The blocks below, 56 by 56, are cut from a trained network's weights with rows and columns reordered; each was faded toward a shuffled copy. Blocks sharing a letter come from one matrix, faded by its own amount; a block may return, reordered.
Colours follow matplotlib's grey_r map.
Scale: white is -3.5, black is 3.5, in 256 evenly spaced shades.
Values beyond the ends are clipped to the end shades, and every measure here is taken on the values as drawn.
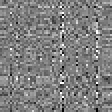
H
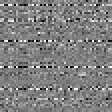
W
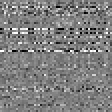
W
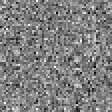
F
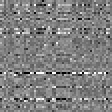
W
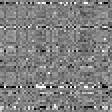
W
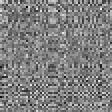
H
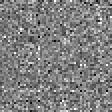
F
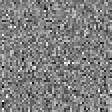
F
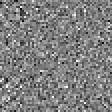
F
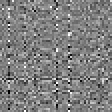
H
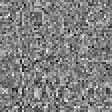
F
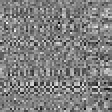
H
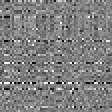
W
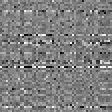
W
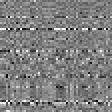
W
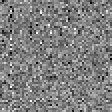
F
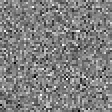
F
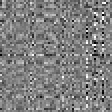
H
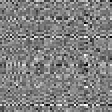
H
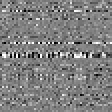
W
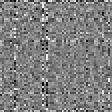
H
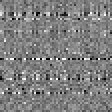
W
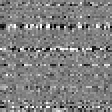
W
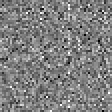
F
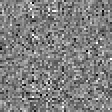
F
